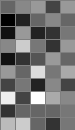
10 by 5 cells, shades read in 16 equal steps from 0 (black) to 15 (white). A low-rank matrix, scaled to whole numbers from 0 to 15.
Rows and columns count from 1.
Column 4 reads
4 8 3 3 9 7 8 10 6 3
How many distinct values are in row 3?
5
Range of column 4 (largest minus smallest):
7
